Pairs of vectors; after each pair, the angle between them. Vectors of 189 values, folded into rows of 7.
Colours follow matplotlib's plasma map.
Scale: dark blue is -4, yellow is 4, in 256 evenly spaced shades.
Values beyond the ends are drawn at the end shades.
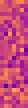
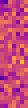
partly opposed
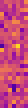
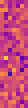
orthogonal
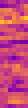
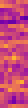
nearly opposite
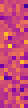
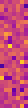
nearly parallel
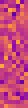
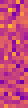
nearly parallel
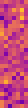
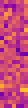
orthogonal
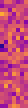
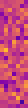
partly opposed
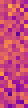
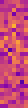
orthogonal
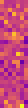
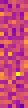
partly opposed
